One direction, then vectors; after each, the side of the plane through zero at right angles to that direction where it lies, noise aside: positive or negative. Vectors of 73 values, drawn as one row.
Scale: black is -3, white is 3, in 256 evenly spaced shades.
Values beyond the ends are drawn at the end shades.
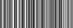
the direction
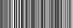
positive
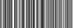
positive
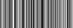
positive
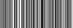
positive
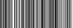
positive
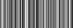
positive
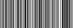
negative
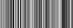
negative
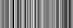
negative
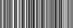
positive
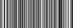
positive
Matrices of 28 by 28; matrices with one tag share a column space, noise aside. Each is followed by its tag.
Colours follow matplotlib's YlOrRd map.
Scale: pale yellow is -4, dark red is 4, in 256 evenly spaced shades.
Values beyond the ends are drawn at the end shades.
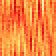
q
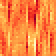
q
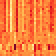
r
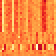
r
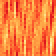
q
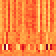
r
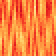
q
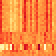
r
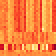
r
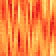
q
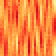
q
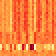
r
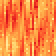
q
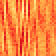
q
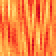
q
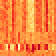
r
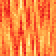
q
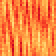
q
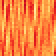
q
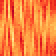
q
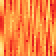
q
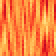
q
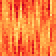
q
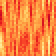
q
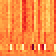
r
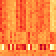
r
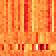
r
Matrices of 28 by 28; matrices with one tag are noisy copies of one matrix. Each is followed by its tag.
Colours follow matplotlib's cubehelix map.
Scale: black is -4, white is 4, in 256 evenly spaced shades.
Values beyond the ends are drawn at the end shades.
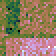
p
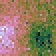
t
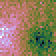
t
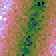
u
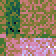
p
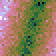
u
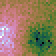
t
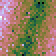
u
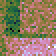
p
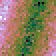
u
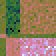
p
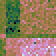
p
